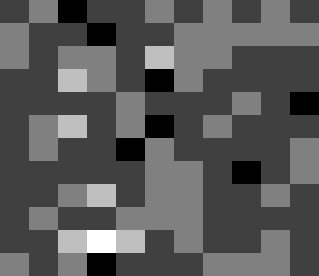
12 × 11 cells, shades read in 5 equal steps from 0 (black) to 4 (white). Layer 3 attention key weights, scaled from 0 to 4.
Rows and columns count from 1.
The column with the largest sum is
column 3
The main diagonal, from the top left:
1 1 2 2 2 0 1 1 1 1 1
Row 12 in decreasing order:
2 2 2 2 2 1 1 1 1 1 0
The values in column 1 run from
1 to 2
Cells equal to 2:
43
